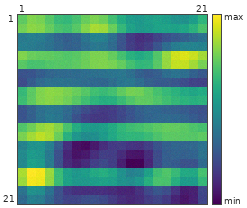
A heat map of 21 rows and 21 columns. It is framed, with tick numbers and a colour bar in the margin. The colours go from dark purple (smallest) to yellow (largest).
Lone odd cells: none. Stripes: horizontal, repeating 5 times. Average level on the scale: 50%.
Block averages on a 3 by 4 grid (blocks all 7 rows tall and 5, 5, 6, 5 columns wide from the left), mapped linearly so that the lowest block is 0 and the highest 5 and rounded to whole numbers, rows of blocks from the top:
5535 / 5344 / 4001
